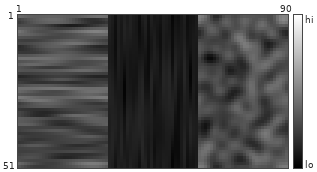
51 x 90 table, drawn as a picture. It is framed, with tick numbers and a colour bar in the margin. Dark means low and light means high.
It is made of 1 by 3 panels. Panel 1,1: low, streaked across. Panel 1,2: very low, streaked downward, faint in contrast. Panel 1,3: low, blotchy.
